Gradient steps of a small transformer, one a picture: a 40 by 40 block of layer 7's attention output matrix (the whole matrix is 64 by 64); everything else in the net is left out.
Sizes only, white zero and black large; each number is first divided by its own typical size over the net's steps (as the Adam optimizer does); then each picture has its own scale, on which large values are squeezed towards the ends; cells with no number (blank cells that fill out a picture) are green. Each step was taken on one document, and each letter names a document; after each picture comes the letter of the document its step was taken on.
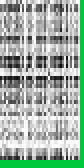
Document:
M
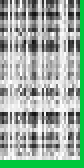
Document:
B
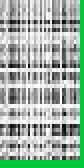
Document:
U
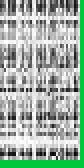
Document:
M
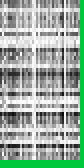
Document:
M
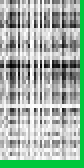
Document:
U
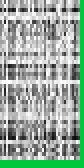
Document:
M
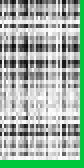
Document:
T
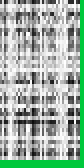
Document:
B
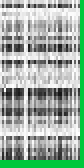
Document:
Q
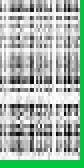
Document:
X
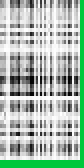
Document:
X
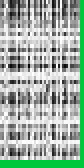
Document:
U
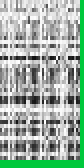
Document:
B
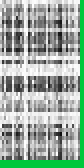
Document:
Q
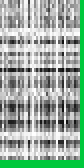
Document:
M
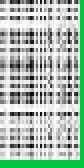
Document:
X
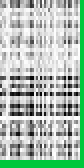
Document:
X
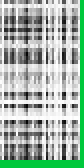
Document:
T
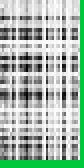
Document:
T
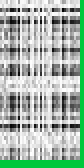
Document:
U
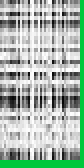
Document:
U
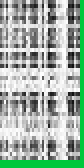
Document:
B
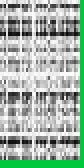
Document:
M
